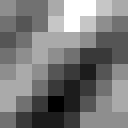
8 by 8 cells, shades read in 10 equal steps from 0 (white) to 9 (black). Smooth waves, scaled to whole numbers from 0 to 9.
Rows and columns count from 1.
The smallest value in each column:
3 3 3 2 0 0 2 3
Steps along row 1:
up same down down same up up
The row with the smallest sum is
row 1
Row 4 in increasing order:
3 4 4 5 5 6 7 7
